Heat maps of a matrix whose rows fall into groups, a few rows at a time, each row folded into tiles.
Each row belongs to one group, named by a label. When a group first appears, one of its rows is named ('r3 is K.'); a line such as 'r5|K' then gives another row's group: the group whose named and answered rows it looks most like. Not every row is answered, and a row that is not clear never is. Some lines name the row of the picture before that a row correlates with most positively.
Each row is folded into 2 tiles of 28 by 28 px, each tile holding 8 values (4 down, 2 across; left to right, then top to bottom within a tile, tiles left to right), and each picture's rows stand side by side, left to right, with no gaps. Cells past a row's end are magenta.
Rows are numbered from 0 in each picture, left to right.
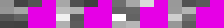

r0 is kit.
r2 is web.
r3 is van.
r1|van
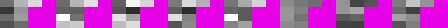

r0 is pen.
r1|web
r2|web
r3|web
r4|web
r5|van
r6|kit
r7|web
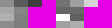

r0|van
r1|web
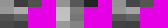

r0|kit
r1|van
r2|kit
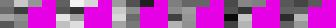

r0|web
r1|web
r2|van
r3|kit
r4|pen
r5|pen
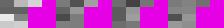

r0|web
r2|pen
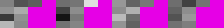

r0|kit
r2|van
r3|pen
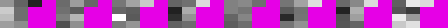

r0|van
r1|pen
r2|web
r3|pen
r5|pen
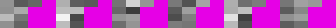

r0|van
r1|van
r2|web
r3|pen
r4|van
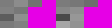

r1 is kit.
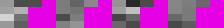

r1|pen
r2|kit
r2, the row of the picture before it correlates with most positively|1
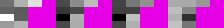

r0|web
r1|pen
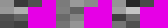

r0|kit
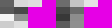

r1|pen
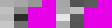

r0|van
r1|van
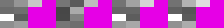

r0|web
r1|pen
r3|web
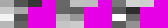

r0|van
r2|web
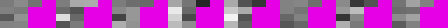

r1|web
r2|kit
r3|van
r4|van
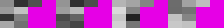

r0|kit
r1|kit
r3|web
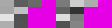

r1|web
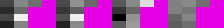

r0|pen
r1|pen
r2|pen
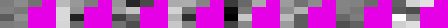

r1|van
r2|kit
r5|van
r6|kit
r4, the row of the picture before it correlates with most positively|2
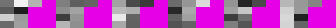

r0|web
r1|kit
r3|pen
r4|kit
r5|van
